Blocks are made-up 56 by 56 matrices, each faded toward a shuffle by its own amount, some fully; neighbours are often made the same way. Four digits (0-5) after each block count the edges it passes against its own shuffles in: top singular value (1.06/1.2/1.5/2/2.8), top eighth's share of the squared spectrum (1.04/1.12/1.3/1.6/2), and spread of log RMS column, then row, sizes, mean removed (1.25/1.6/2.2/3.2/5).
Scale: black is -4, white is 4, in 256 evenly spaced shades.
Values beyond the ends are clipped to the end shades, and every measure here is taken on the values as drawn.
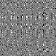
4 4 3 2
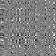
5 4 3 3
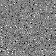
3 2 0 1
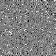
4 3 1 2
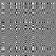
5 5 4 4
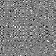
4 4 2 2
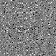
3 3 1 1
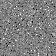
0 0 0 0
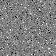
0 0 0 0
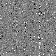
2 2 1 0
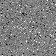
0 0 0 0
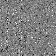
1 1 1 0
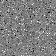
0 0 0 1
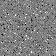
0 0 0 0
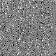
0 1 2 0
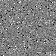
0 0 0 0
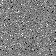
0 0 0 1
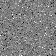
0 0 0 0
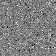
1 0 0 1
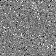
0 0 0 1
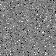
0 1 0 0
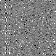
3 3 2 0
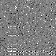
4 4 1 2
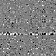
4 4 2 2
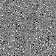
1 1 2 0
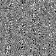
1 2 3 0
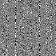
2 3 3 0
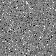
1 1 0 0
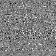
1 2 0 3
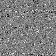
1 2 0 2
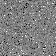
1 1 0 0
